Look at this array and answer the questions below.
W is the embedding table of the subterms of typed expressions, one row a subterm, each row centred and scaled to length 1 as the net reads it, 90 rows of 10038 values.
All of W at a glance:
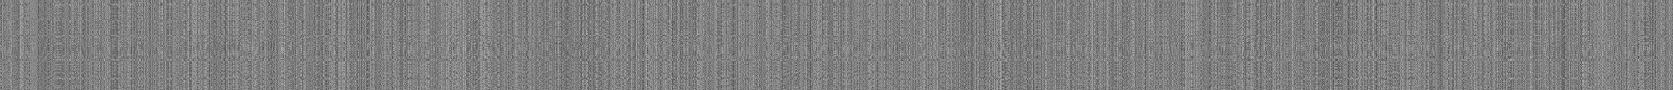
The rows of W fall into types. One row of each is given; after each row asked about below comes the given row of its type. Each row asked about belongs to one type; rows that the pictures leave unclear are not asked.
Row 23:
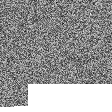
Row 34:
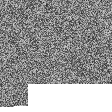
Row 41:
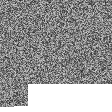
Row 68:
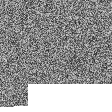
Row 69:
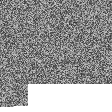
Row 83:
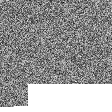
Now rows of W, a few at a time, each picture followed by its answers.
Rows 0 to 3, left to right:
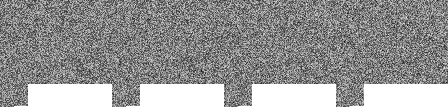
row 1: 68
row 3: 69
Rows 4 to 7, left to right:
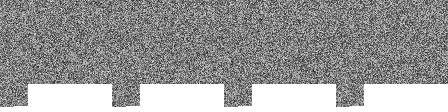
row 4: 69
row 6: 68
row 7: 69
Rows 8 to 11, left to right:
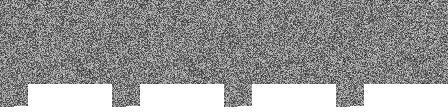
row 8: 34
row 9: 34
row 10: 69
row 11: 23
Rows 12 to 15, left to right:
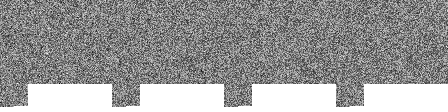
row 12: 69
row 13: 68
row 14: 34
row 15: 83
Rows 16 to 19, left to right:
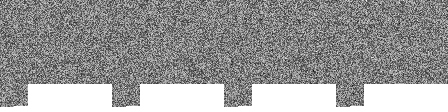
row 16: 69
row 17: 34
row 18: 68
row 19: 34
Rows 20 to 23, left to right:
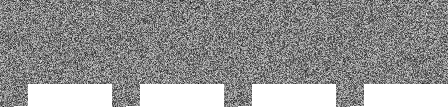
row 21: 41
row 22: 41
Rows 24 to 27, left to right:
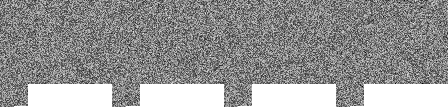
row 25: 41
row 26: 69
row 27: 23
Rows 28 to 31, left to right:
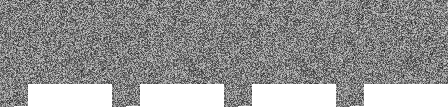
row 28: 41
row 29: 34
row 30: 34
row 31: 68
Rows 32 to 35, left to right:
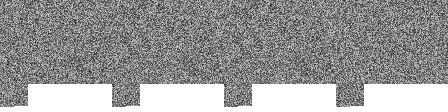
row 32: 68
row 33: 34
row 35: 41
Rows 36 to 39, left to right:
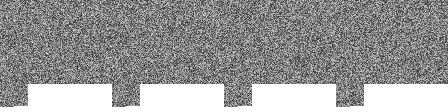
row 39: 41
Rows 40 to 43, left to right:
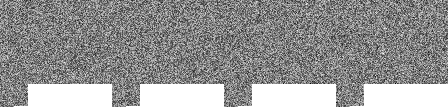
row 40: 68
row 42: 23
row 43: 69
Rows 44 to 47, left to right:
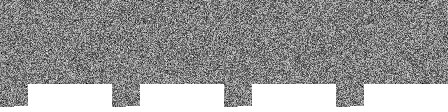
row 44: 68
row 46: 83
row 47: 23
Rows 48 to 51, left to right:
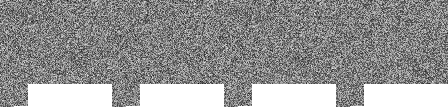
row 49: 23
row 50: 23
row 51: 34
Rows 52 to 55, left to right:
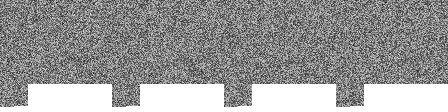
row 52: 23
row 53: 34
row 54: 69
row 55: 41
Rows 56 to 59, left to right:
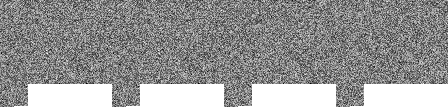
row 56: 68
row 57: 68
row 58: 23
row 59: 69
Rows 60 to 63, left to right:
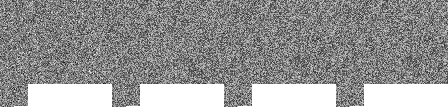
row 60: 23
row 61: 34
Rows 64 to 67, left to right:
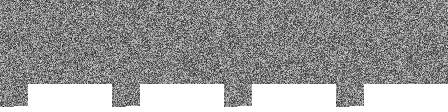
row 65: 34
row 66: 69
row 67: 83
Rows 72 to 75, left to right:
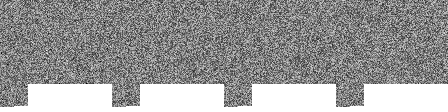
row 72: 68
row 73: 41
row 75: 34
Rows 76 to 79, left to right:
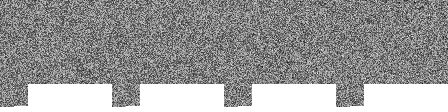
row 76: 34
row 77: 69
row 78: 69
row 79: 41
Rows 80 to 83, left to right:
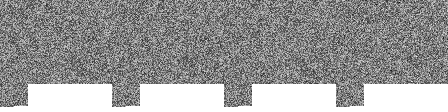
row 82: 34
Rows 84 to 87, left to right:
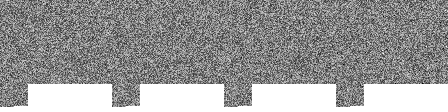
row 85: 69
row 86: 68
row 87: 68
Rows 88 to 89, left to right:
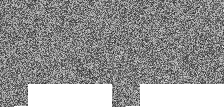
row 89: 83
